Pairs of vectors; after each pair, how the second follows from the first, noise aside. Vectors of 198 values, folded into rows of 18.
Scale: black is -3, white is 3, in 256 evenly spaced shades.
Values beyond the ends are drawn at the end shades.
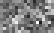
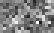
copied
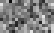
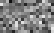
sign-scrambled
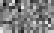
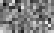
copied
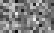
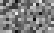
sign-scrambled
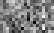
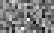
sign-scrambled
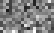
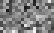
copied
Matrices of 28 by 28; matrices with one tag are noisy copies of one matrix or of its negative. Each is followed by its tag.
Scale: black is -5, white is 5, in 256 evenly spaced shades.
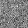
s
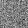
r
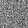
r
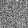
r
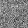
s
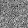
s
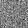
r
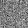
r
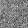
s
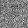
s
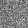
r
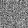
r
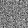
r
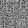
r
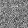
s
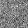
s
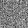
r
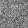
s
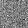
r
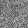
s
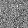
s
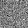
r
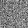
r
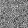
s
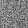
r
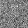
s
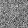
s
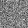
r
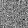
r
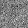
s
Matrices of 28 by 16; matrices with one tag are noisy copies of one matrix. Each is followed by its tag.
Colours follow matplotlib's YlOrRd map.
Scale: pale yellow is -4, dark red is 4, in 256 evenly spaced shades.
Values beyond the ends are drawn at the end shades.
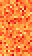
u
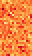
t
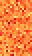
u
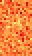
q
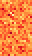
t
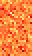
t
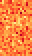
q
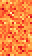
t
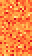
u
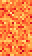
t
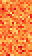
t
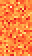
u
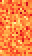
q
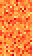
u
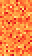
u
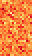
t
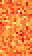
q
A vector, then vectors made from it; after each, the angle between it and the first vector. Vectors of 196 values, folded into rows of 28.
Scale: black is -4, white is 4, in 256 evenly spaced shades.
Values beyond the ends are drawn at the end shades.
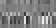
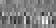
nearly parallel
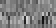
nearly opposite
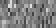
partly opposed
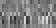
nearly parallel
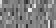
orthogonal
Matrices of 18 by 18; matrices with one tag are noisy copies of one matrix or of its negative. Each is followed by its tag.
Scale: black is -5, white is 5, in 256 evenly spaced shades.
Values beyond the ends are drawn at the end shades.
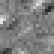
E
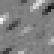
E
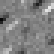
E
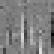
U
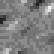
E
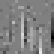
U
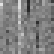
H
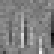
U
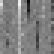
H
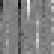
H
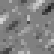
E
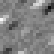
E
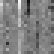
H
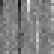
H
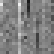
H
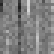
H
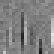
U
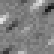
E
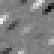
E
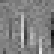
U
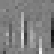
U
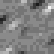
E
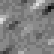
E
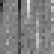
H
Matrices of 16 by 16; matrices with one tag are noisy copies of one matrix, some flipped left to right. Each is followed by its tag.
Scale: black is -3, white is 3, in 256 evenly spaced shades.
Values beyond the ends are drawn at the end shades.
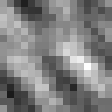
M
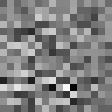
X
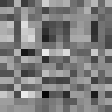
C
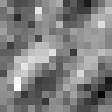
M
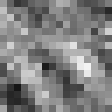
M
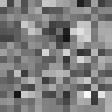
C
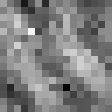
M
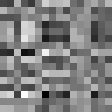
C
